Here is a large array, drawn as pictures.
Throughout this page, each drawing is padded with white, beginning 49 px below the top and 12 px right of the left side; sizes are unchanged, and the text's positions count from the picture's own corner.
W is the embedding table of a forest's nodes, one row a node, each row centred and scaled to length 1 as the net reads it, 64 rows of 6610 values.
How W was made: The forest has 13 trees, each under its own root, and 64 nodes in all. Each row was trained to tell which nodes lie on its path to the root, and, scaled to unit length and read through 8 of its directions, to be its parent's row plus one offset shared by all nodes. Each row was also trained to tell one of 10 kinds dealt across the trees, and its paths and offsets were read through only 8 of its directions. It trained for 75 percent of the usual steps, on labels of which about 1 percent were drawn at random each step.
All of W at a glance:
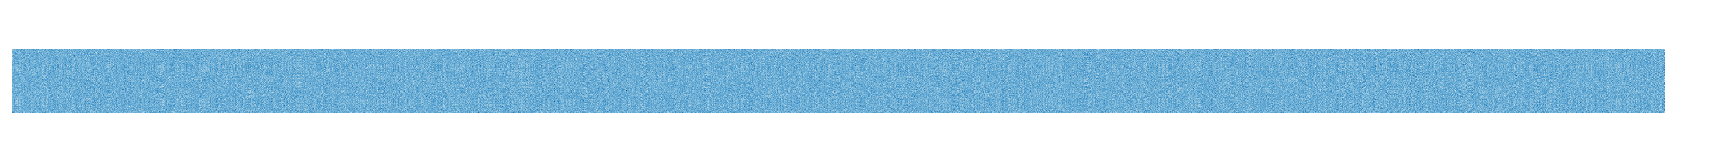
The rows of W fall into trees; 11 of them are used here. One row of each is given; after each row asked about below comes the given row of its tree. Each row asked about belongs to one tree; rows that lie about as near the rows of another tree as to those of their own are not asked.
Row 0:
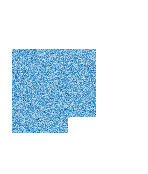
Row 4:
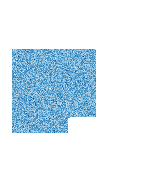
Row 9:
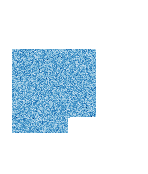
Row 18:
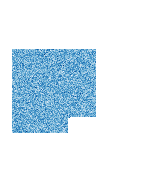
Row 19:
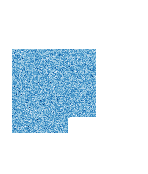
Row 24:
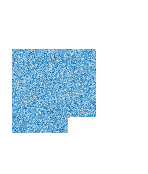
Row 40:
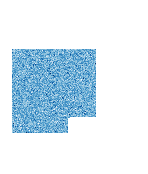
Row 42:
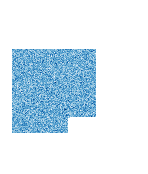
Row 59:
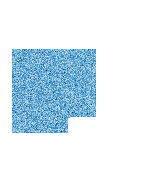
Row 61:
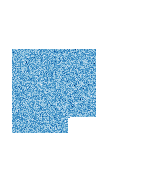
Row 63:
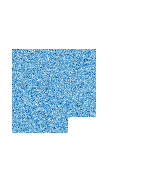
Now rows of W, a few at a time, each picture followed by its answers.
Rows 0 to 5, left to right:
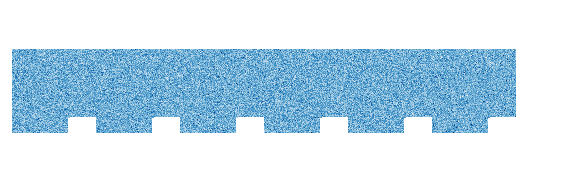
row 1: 18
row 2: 42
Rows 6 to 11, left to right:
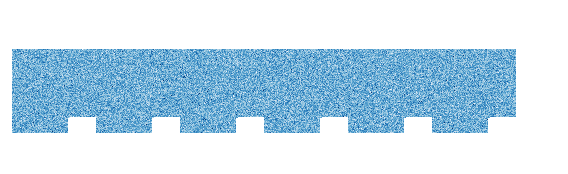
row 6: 24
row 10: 9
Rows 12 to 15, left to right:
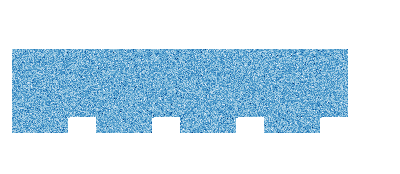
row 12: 0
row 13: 40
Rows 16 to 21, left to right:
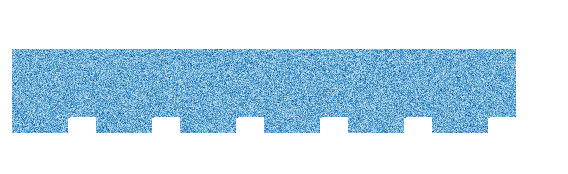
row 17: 18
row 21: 40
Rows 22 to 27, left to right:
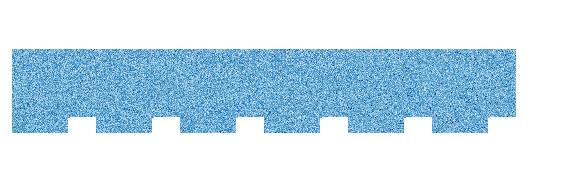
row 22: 18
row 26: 40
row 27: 24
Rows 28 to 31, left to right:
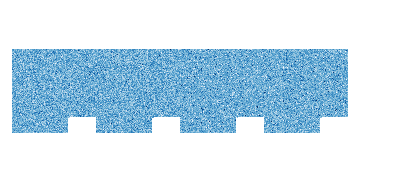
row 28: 42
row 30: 63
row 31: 42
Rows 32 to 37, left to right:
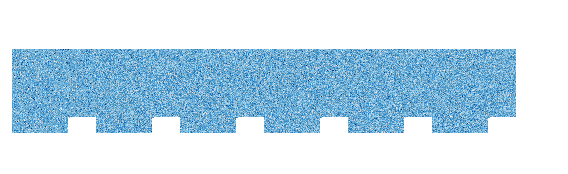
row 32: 63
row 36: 63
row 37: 40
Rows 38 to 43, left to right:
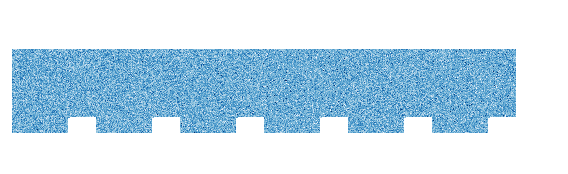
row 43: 42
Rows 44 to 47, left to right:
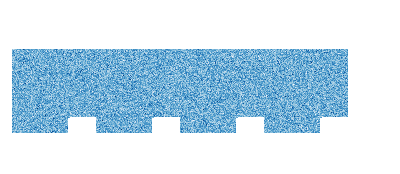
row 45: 18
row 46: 61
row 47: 61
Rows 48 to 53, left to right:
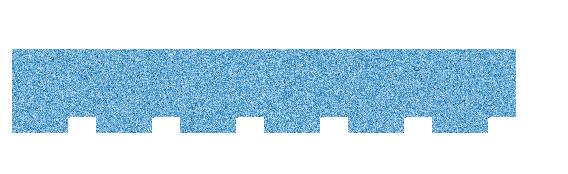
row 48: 0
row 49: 40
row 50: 18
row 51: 19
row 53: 40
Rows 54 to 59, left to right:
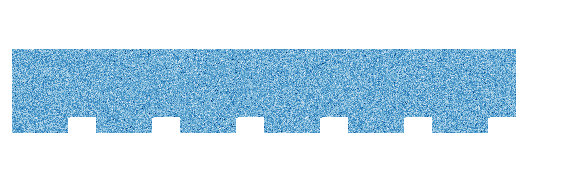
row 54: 24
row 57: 9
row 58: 19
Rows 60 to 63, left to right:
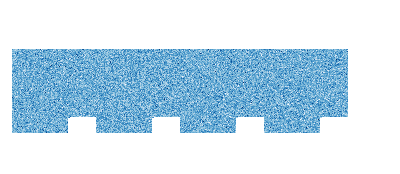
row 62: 63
